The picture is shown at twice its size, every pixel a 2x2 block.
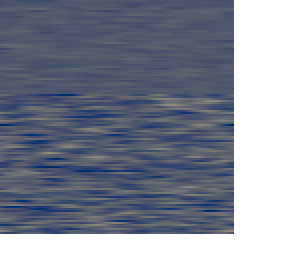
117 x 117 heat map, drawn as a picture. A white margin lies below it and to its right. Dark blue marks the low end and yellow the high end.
The top part is calmer, up to a seam about 40% of the way down. Streaks run across, left to right. Neither half mirrors the other. On average the colour sits 30% of the way up the scale. No overall slope runs across the table.
